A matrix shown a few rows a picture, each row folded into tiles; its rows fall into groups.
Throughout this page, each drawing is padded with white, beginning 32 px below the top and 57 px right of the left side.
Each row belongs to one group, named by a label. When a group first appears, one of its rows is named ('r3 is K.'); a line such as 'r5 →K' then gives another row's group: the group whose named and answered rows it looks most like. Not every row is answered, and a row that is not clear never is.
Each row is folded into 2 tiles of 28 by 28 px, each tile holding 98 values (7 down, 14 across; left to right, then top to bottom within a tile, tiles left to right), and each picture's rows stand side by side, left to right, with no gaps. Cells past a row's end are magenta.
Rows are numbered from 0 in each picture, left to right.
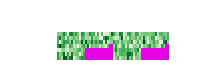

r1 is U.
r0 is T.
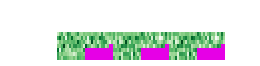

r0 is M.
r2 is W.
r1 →W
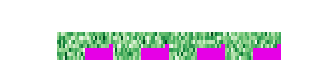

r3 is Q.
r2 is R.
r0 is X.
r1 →U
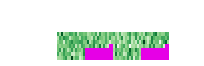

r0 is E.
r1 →U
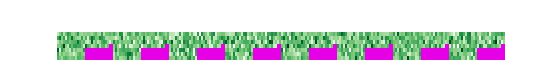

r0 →M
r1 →U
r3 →X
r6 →E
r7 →X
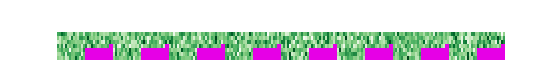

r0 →W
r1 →U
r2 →X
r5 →U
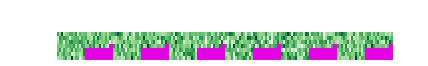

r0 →E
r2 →Q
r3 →W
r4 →T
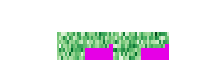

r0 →R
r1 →R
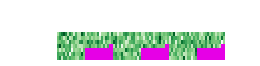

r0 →T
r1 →X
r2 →E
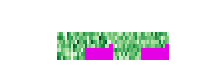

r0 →M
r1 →R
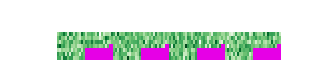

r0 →T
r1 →E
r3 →R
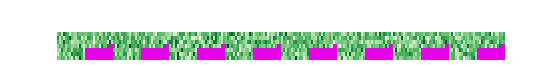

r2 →X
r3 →T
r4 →E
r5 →R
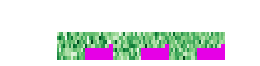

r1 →R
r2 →E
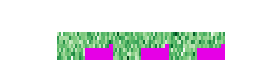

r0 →Q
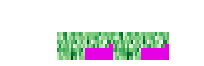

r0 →U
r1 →U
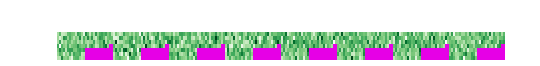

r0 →R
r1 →R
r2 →X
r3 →U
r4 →E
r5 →E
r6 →E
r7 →Q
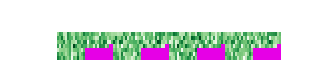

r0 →M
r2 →W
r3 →X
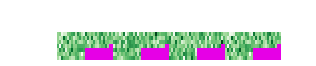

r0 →R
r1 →R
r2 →Q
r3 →R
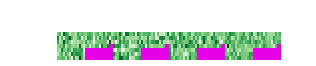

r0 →Q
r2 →M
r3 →T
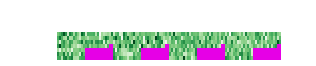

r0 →T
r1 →M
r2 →E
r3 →Q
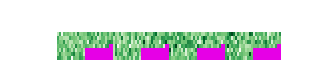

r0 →Q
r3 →T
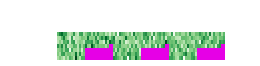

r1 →Q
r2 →Q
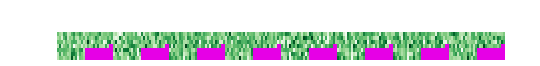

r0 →U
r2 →M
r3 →E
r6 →M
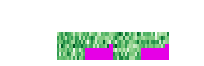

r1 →T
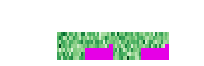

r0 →T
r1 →E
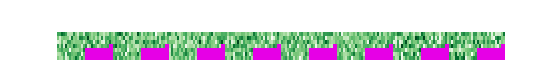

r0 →W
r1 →T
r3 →W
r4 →X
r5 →Q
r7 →T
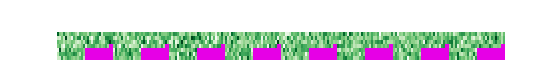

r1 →U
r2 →W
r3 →Q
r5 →T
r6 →Q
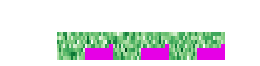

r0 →U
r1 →X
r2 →X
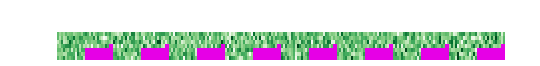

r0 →W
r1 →X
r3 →R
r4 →M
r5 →E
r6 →X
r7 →X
